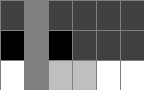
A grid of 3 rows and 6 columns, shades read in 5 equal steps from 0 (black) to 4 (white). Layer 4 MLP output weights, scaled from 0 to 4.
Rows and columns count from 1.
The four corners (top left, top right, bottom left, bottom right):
1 1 4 4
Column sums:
5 6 4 5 6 6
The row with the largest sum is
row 3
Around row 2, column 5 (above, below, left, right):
1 4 1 1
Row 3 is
4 2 3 3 4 4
